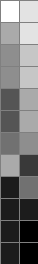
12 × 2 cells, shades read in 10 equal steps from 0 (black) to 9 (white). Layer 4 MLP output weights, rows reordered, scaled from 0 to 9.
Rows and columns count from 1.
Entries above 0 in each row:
2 2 2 2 2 2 2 2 2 2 1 1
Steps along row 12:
down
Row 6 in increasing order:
3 6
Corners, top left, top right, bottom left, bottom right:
9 8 1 0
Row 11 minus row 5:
-2 -6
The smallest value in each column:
1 0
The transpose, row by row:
9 6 5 5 3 3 4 6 1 1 1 1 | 8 8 7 7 6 6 5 2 4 1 0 0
